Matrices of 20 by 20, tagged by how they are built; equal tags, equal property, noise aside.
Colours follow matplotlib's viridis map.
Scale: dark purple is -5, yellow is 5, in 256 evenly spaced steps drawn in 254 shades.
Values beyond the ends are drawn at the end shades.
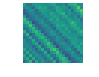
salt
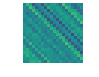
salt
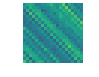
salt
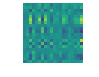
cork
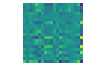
cork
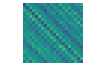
salt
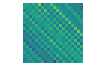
salt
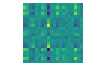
cork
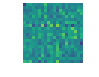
cork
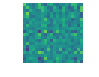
cork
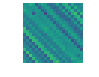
salt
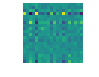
cork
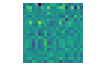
cork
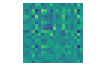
cork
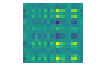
cork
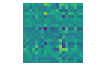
cork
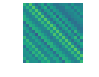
salt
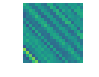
salt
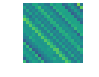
salt
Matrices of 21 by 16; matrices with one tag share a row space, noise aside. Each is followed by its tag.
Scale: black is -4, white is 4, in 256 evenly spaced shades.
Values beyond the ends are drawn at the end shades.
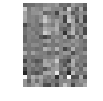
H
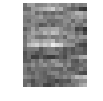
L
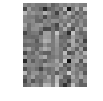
H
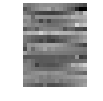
L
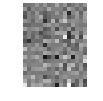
H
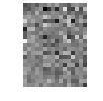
H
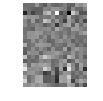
H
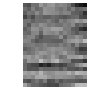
L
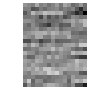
L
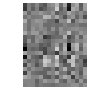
H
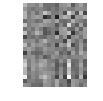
H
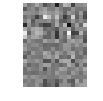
H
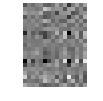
H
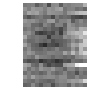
L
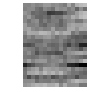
L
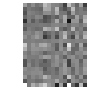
H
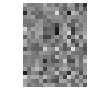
H
